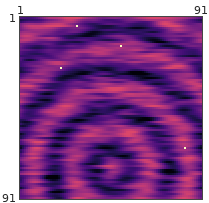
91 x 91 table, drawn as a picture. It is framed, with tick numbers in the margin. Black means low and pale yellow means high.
Lone odd cells: 4, each higher than its neighbours. Average level on the scale: 30%. Slope: none. Rings: centred on the bottom middle.
